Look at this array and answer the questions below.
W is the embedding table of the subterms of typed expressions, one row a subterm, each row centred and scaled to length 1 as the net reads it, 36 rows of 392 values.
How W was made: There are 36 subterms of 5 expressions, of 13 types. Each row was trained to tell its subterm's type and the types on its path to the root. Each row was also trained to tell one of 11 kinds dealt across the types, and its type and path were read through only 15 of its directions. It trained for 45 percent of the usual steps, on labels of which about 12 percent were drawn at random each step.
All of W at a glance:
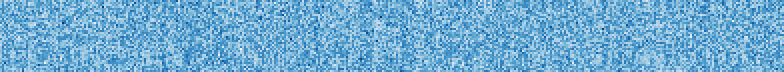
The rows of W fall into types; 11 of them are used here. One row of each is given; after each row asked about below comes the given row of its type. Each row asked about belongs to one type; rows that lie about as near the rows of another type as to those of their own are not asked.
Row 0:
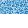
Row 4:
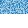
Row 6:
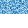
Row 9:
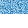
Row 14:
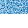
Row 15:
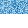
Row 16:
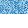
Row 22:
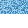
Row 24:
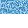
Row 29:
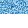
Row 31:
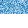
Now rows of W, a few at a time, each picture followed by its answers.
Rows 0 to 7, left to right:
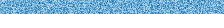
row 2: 22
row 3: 0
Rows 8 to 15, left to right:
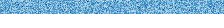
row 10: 24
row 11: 29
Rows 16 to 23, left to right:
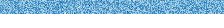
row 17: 22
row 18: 9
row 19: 29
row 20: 6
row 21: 9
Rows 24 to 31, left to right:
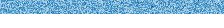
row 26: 9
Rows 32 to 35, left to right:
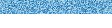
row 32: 22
